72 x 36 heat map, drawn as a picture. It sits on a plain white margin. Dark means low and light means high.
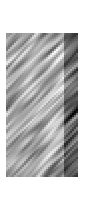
Seam: vertical, 80% of the way across, the left part higher. Grain: diagonal, up to the right. Average level on the scale: 60%.
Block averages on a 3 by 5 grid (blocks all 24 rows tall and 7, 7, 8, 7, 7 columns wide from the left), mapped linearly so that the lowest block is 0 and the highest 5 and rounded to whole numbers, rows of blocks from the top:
4 4 4 4 1 | 4 4 4 5 0 | 4 4 4 4 0
